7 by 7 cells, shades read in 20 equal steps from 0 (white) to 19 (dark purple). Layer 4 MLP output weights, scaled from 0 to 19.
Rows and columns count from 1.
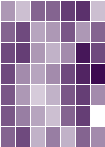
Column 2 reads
5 14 15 9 8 10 14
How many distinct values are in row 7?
5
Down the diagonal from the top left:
8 14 8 9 13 15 9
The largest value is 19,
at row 4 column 7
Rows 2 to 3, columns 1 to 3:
12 14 7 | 14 15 8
